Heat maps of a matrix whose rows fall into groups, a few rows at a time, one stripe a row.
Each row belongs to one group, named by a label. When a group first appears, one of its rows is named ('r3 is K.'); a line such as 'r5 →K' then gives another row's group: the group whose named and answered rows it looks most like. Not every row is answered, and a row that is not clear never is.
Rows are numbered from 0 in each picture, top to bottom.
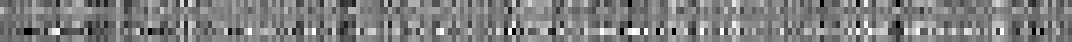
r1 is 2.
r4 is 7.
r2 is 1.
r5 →1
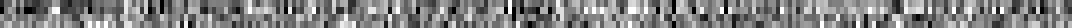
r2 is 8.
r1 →7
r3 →8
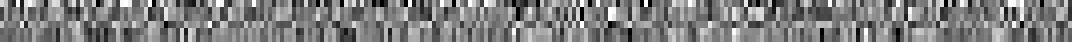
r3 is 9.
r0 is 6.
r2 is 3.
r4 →1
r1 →3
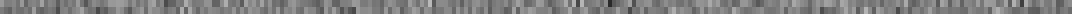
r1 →1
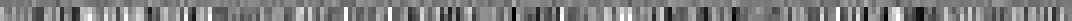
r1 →8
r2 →8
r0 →1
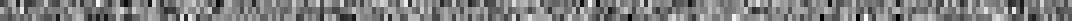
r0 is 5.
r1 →9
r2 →1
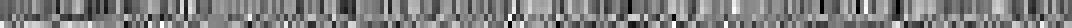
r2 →7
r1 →1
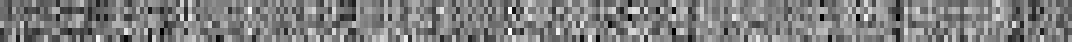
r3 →9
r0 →1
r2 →1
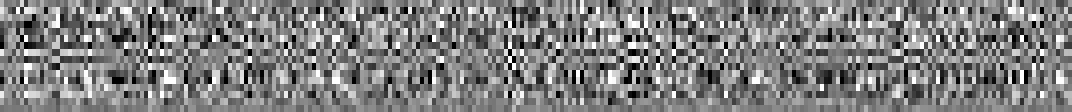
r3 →7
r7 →2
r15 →1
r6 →7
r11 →3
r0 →9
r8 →7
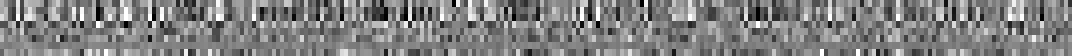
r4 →9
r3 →5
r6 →2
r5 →8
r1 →6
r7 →8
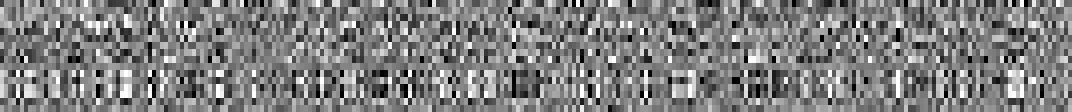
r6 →8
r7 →5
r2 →6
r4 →5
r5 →1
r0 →3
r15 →9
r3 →8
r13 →6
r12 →6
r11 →8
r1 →2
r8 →3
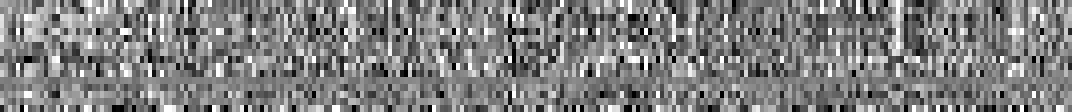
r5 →2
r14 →2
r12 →1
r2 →2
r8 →7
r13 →2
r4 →6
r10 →6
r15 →3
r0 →8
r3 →2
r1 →8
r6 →8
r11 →2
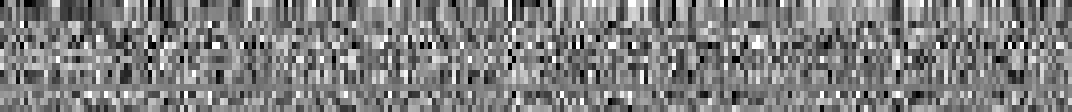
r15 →1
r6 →3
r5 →5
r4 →1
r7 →2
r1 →7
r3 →9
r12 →2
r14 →9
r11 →5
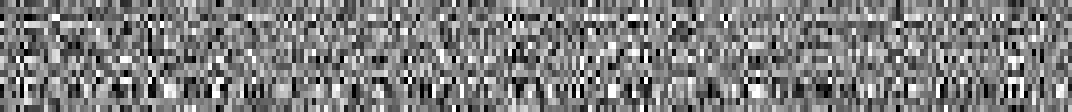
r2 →7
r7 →7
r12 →3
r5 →8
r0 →5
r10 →5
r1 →1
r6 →3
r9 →9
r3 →2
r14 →2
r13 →3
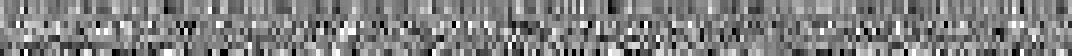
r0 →9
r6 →7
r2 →2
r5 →2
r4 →8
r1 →9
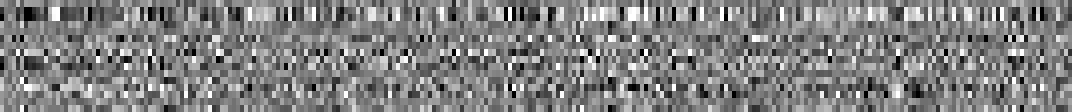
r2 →7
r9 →7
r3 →9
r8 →5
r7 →6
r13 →8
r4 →9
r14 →8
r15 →9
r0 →6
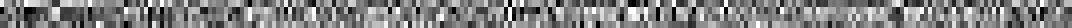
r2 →7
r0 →2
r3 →5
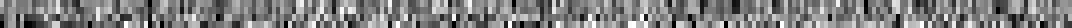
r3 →7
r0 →8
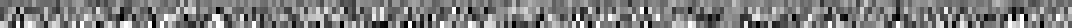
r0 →1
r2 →3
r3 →6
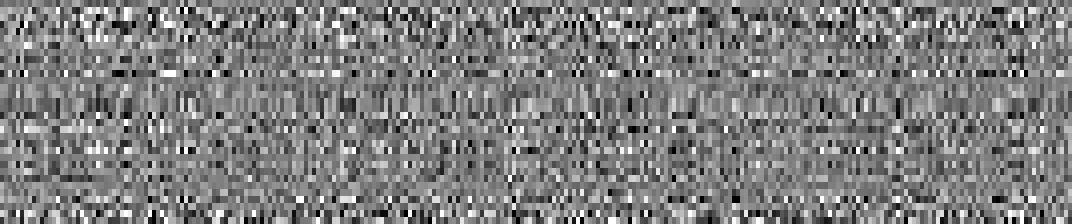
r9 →9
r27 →9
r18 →2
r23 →5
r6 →2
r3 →3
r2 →6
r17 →6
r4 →5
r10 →3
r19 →9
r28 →8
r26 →2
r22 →2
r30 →6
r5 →8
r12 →6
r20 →5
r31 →3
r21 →8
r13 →6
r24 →2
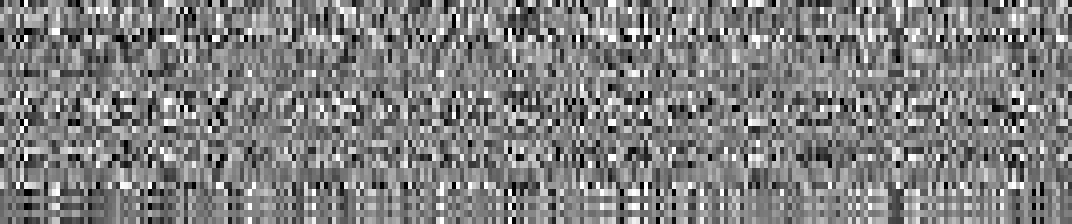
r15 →8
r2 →6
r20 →5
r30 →1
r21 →2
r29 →7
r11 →6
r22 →3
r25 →9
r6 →5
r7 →1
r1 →8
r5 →3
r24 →9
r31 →7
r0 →3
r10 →7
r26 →6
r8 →1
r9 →9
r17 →3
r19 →6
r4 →7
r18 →9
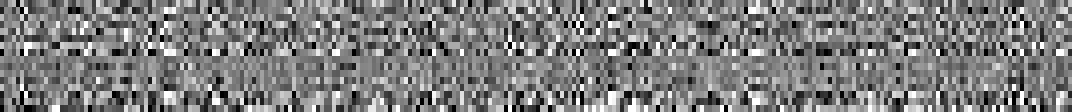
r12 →9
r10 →9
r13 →3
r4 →6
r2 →9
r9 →1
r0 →5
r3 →3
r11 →5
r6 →2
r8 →9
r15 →7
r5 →7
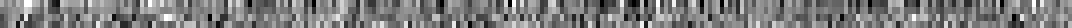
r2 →3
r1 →2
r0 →2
